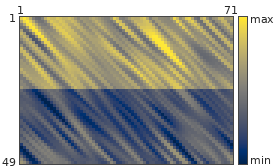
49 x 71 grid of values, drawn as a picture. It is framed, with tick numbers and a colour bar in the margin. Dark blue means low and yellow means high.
Lone odd cells: none. Seam: horizontal, 50% of the way down, the top part higher. Grain: diagonal, down to the right. Average level on the scale: 50%.
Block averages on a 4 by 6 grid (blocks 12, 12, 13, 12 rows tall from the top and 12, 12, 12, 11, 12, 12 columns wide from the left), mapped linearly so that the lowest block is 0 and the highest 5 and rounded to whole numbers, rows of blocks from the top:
454554 / 454554 / 000011 / 111111
